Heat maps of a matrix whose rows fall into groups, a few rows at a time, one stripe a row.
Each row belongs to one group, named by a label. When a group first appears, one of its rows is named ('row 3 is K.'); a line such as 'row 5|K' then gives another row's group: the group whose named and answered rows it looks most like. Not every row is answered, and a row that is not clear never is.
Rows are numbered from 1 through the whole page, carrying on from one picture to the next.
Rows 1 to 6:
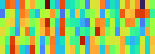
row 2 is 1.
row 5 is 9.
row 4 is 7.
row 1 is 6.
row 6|9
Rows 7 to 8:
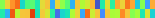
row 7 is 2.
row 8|1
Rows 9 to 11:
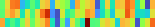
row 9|2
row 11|7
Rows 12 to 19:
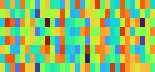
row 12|1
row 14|6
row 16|6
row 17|7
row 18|6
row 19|1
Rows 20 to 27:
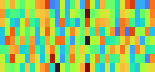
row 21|7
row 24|6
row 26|9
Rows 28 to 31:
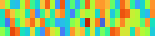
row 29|6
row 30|1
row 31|9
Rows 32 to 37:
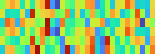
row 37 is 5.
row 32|2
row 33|5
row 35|2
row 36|5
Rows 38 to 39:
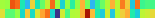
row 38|9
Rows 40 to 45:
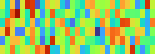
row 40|1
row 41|9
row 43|5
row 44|9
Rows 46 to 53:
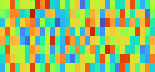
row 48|1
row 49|5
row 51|5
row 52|6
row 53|1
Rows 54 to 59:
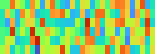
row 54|9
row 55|6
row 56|1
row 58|5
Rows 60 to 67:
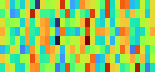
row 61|5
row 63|7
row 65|9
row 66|5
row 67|5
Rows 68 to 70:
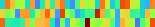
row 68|6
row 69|7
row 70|7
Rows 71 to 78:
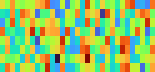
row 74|5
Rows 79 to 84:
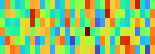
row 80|5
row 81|5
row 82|7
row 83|6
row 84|2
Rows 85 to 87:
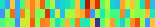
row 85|1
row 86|1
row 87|5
